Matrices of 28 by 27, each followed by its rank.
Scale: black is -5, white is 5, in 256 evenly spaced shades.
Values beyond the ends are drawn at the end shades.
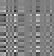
one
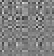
two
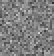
full rank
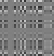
one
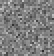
full rank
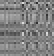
two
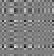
one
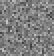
full rank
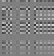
one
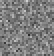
full rank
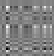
one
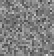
full rank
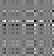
one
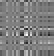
one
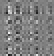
two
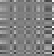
one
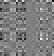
two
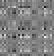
two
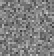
full rank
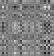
two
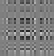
one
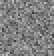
full rank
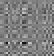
two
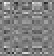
two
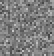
full rank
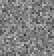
full rank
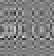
two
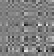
two
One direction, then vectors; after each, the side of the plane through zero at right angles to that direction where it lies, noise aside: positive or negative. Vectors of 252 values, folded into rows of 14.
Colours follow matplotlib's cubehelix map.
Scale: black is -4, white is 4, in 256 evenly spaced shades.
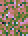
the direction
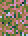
positive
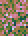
positive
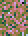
positive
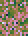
negative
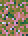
negative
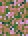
positive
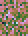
positive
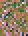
negative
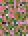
positive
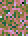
positive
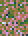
negative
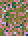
negative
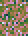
negative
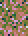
negative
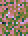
positive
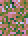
positive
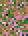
negative
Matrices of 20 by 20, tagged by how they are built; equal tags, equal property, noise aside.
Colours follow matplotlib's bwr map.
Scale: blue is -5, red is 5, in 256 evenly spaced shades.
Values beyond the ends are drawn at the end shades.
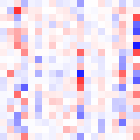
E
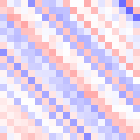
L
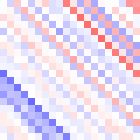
L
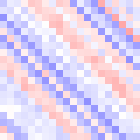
L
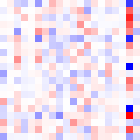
E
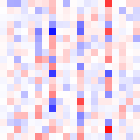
E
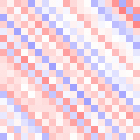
L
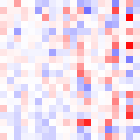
E
